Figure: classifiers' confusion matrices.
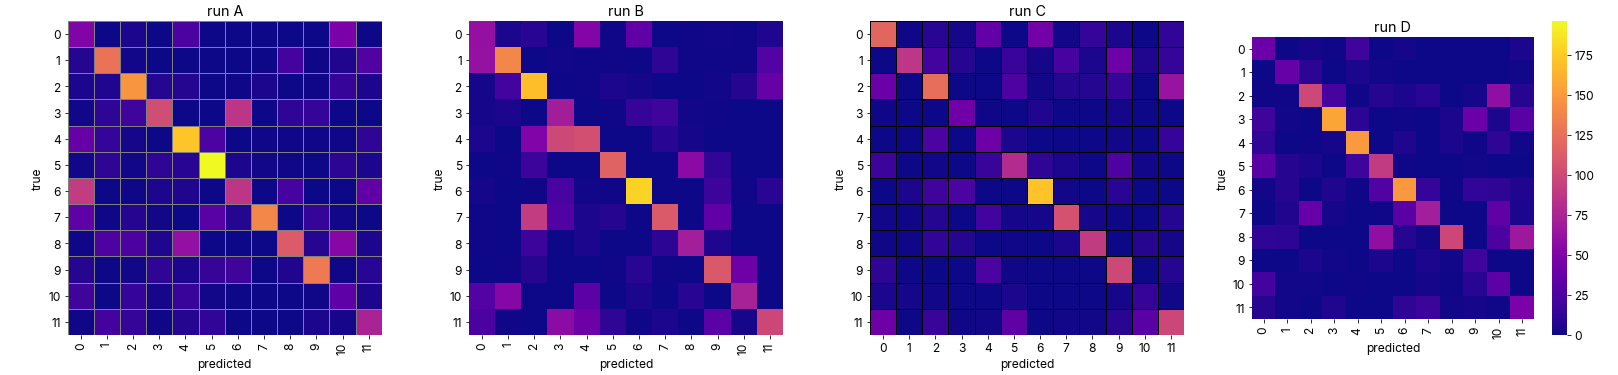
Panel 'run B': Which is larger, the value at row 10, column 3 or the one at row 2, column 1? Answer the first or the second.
the second
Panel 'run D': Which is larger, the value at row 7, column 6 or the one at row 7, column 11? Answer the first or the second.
the first
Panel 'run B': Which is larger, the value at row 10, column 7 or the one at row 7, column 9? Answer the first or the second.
the second
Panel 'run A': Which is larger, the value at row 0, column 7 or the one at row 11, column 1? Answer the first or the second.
the second
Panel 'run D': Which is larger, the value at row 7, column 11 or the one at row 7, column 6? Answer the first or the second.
the second
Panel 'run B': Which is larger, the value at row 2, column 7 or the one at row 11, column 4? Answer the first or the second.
the second
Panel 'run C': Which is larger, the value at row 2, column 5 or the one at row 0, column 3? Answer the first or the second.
the first
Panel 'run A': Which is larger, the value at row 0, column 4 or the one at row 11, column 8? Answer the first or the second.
the first
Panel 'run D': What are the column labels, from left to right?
0, 1, 2, 3, 4, 5, 6, 7, 8, 9, 10, 11
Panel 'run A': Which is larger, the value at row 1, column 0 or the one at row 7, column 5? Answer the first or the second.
the second
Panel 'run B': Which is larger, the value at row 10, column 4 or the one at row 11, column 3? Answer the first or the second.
the second
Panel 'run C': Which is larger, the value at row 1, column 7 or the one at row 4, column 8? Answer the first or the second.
the first
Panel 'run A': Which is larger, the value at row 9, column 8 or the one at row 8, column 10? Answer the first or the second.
the second
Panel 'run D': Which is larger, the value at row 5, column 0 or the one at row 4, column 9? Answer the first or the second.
the first
